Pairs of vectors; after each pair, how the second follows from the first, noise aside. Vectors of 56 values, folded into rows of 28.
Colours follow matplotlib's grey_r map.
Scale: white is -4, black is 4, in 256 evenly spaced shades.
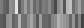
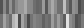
reversed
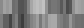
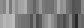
wrapped around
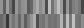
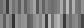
wrapped around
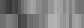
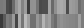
shuffled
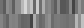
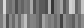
shuffled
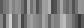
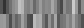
reversed
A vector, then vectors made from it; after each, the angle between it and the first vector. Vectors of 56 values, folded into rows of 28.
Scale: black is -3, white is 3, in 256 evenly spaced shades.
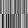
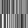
nearly opposite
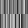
partly opposed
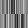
partly opposed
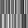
partly opposed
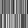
nearly opposite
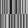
orthogonal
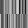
orthogonal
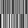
partly opposed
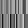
partly aligned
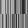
partly aligned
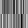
partly opposed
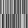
nearly parallel
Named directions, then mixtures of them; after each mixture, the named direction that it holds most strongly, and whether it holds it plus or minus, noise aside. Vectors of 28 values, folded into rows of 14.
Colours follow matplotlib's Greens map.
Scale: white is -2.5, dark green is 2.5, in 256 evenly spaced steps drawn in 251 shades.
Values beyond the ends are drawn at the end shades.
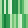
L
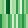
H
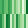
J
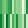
J, plus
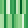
H, minus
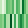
J, minus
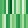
J, plus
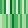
H, minus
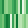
J, plus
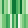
L, plus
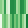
H, minus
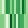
J, minus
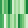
L, minus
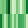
H, plus
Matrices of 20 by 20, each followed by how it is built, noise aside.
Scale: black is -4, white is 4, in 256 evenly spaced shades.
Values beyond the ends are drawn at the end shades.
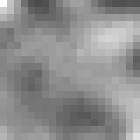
smooth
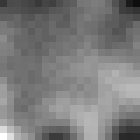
smooth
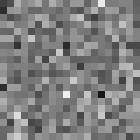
noise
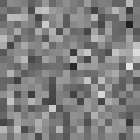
noise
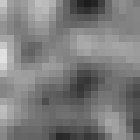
smooth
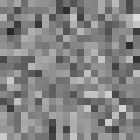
noise
